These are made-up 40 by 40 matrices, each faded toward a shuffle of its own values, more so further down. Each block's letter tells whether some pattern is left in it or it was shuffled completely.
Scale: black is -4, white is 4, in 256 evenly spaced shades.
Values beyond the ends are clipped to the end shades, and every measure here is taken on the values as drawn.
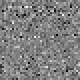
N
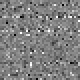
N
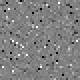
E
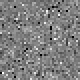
E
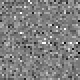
N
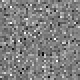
E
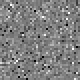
E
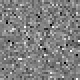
E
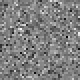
E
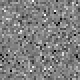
E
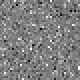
E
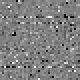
N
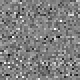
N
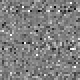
N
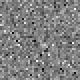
E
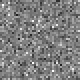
E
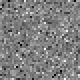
E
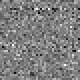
N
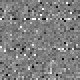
N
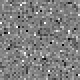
E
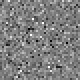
E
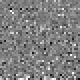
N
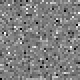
E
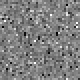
E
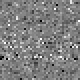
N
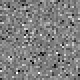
E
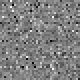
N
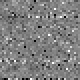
N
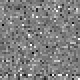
N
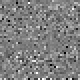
N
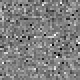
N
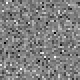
E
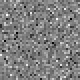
E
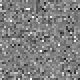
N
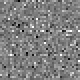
N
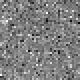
E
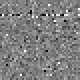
N
